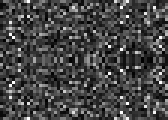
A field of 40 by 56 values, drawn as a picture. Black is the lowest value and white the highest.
No regular stripes run through it. There is no overall slope. On average the colour sits 30% of the way up the scale. There is no seam. The top and bottom halves mirror each other. No row or column stands out. Most values sit low, with a long tail of high ones. The grain is fine, like static.
